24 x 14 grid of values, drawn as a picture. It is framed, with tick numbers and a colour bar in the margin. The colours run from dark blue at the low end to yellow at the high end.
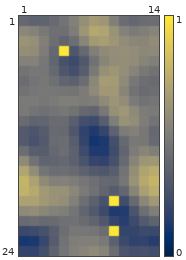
The centre is the ninth with the lowest average. Values change most from cell to cell in the bottom right. Three lone cells stand out, each far higher than its neighbours.
